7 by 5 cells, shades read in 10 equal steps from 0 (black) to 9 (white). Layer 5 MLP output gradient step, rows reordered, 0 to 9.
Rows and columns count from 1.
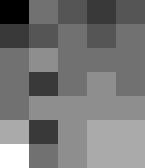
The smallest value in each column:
0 2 3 2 3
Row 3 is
4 5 4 4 4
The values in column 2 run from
2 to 5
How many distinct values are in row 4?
3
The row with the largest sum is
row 7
